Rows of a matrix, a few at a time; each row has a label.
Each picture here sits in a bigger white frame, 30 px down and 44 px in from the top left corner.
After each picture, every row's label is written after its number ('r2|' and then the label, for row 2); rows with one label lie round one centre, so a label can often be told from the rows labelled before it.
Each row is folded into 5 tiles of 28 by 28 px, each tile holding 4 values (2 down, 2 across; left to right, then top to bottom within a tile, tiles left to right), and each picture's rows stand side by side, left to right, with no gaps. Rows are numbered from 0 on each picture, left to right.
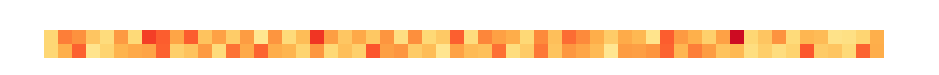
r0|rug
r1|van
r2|van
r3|rug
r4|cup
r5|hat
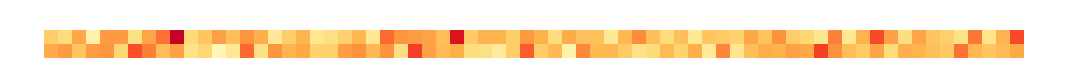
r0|cup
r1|hat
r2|cup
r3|hat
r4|hat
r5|van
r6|van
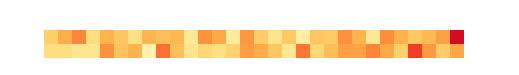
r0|hat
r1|hat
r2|cup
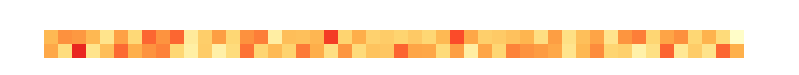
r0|rug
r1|hat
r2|van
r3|van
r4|hat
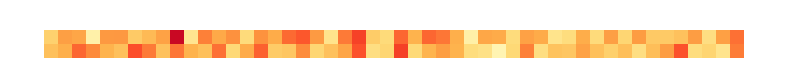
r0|cup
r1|rug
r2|rug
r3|hat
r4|van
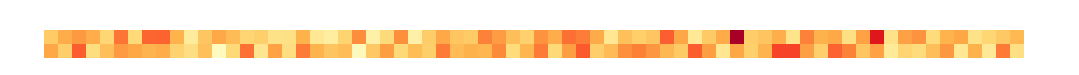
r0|rug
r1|hat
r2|hat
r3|rug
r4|cup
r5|cup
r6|hat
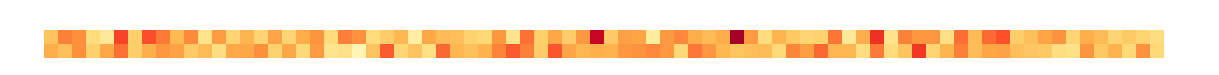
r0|rug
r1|van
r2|hat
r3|cup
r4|cup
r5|van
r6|rug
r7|hat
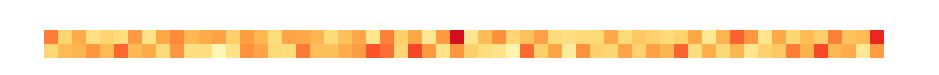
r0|van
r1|hat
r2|cup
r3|hat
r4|van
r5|van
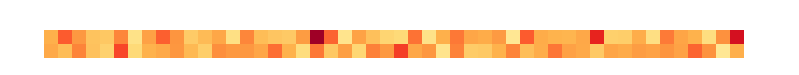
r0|rug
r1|cup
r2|van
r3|cup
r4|cup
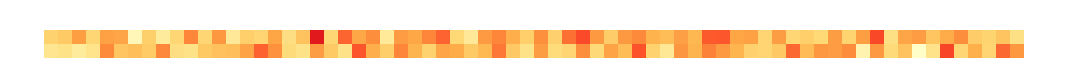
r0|hat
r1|van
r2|rug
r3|rug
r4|rug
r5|van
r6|hat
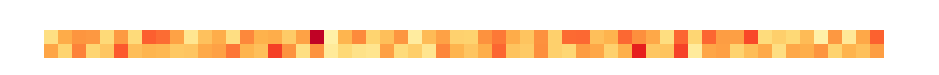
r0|rug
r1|cup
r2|hat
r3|rug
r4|rug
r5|van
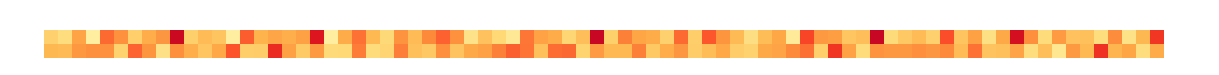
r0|cup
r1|cup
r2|rug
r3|cup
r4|rug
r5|cup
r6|cup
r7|van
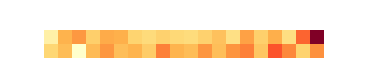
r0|hat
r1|cup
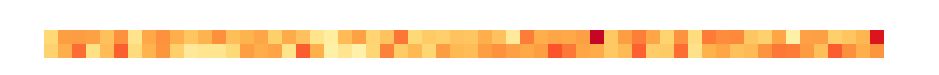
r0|rug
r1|hat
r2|hat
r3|cup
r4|rug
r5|cup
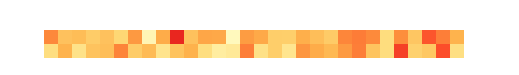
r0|van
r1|hat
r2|rug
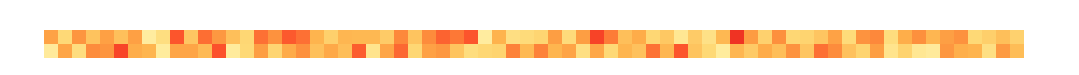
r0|van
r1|rug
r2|rug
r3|van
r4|van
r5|van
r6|hat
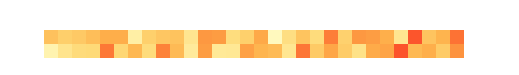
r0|hat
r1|hat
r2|van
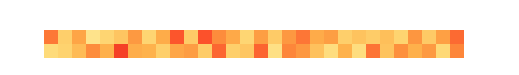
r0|van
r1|rug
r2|van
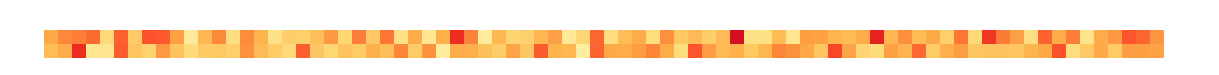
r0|rug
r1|hat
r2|van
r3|van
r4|cup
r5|cup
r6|rug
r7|rug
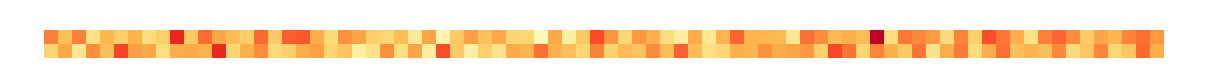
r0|van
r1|rug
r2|hat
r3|van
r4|van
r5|cup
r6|rug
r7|rug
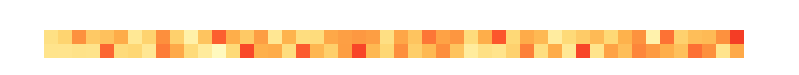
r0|hat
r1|hat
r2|rug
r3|hat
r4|cup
